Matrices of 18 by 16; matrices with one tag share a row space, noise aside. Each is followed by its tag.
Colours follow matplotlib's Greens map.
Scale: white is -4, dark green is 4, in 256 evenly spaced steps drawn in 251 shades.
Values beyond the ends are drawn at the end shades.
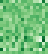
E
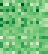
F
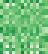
F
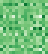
E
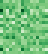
F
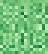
E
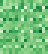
E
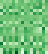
E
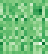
E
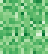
E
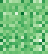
E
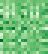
F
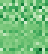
E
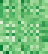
F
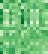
F
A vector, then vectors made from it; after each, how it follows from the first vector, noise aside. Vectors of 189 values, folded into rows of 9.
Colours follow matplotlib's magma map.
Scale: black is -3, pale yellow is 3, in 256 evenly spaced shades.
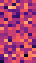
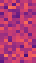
shrunk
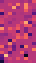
partly zeroed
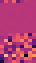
partly zeroed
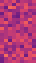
shrunk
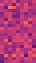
shrunk
